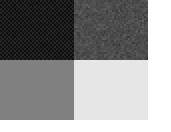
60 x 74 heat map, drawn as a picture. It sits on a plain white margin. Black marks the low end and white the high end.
The table splits into 2 rows of 2 panels. Panel 1,1: very low, checkered, faint in contrast. Panel 1,2: low, fine-grained, faint in contrast. Panel 2,1: middling, flat. Panel 2,2: very high, flat.
